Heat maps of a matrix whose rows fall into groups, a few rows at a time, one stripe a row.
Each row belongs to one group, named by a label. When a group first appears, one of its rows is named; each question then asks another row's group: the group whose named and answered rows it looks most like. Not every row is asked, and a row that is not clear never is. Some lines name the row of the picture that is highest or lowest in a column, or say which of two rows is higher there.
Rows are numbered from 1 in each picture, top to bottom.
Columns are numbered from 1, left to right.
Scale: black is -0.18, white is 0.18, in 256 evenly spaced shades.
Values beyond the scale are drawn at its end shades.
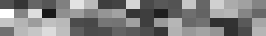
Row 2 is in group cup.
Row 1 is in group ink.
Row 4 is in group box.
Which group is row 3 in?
box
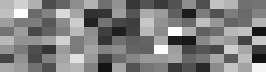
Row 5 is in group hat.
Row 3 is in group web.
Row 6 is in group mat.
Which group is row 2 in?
hat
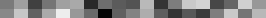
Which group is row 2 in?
hat
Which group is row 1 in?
web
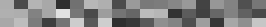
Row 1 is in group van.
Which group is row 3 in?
web
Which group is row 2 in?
hat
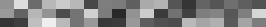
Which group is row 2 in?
van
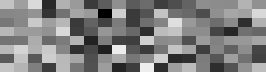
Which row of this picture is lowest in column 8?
2
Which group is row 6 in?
box
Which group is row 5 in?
web
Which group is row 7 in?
hat
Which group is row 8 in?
web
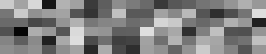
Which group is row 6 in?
web
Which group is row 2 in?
box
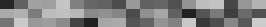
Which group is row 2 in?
hat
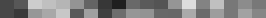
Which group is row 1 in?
ink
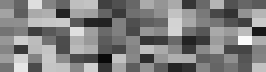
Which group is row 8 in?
hat
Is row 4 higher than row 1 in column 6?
Yes
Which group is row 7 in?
box
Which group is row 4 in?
mat
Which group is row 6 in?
van
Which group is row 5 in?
cup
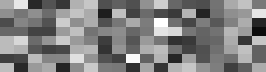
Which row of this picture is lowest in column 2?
8
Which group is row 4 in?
mat
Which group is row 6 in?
mat
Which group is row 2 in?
cup
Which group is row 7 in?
ink
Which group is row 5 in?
hat
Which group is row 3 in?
mat
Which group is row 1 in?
mat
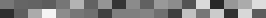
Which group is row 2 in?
ink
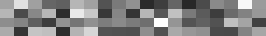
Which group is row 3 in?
mat
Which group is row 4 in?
van
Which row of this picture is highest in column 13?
2
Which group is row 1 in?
cup
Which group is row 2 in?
van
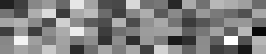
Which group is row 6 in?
box
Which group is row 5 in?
hat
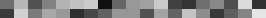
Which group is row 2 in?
box
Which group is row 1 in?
mat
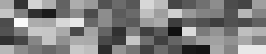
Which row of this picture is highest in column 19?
6
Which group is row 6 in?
cup
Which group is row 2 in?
web
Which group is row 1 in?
van
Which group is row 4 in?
ink
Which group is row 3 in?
hat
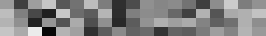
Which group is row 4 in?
cup
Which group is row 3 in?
web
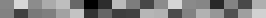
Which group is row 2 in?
web
